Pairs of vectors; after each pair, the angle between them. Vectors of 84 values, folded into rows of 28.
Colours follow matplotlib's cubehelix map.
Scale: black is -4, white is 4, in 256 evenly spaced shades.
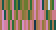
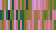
orthogonal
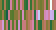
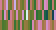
partly opposed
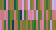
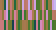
nearly parallel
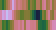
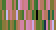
partly aligned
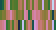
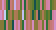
partly opposed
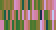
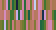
partly opposed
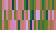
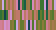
orthogonal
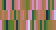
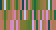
partly opposed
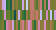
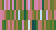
partly aligned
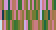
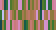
nearly opposite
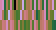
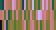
partly opposed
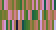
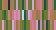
partly aligned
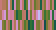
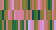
partly opposed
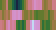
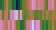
nearly parallel
